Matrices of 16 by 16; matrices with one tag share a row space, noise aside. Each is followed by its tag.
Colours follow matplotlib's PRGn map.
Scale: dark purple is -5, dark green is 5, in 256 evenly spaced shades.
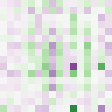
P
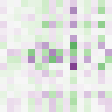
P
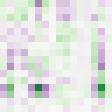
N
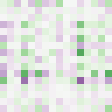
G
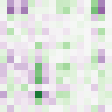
N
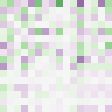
G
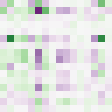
N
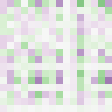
G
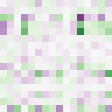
G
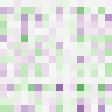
G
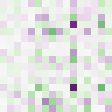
P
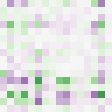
N
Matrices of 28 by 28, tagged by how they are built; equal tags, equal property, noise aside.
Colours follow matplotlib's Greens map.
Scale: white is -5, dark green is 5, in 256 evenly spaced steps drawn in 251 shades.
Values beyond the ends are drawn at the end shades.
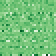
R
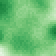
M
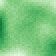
M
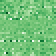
R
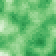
M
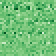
R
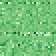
R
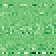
R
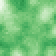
M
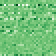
R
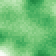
M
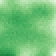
M
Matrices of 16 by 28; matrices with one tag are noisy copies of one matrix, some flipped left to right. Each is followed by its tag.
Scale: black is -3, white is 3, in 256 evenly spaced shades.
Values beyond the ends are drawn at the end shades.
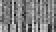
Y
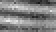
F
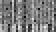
Y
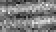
F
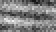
F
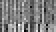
Y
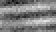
F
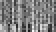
Y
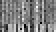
Y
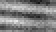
F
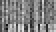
Y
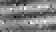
F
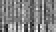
Y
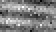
F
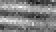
F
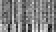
Y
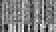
Y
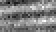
F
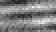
F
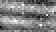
F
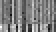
Y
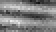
F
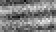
F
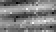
F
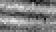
F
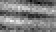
F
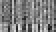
Y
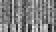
Y
